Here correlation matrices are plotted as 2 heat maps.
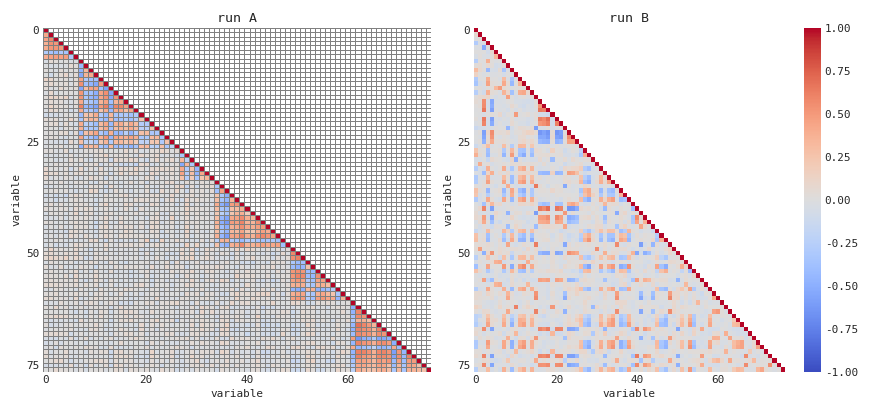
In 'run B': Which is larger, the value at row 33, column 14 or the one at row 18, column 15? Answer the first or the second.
the first
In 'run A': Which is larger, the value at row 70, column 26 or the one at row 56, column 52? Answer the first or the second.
the first
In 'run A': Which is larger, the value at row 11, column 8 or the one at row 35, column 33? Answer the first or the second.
the second
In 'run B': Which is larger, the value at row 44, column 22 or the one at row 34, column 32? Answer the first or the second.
the first
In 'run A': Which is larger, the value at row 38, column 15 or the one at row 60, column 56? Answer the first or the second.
the second
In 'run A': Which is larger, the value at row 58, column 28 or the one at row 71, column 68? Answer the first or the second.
the first
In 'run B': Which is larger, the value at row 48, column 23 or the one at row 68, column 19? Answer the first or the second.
the second
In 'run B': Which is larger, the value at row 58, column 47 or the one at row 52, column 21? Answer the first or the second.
the second
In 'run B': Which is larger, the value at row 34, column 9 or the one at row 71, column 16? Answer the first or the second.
the second
